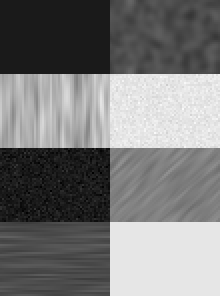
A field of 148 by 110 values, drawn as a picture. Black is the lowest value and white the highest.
The table splits into 4 rows of 2 panels. Panel 1,1: very low, flat. Panel 1,2: low, blotchy, faint in contrast. Panel 2,1: high, streaked downward. Panel 2,2: very high, fine-grained, faint in contrast. Panel 3,1: very low, fine-grained, faint in contrast. Panel 3,2: middling, slanting up to the right, faint in contrast. Panel 4,1: low, streaked across, faint in contrast. Panel 4,2: very high, flat.
